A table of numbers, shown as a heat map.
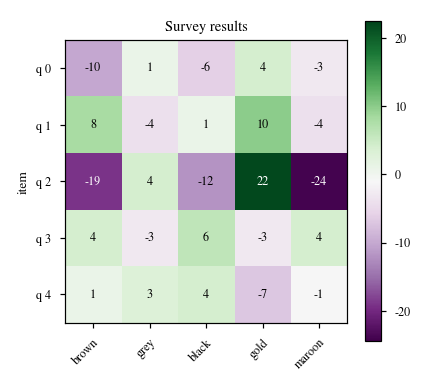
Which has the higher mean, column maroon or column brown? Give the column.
brown
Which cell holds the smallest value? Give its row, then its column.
q 2, maroon
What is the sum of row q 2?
-29
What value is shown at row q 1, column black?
1
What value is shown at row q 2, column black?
-12
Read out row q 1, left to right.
8 -4 1 10 -4
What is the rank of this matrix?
5
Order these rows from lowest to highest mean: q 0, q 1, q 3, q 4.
q 0, q 4, q 3, q 1
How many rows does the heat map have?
5
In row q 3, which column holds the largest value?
black
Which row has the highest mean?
q 1
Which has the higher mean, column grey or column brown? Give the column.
grey
